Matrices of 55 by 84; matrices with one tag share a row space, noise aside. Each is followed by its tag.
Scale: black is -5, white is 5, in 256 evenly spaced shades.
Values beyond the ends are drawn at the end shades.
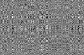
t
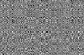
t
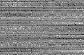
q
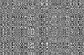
t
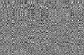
t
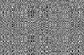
t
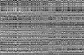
q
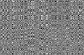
t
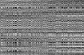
q
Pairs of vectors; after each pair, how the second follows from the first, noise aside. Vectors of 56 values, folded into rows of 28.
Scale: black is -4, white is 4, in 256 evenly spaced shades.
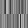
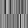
copied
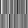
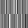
wrapped around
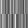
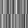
wrapped around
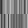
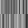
reversed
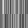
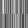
copied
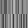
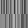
reversed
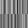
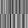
reversed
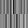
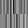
copied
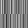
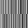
wrapped around
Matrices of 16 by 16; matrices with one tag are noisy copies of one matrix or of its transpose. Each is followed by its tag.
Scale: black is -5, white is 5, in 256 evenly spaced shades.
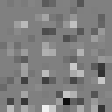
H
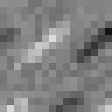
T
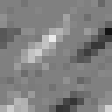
T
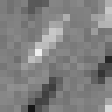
T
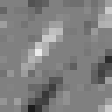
T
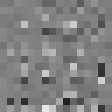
H
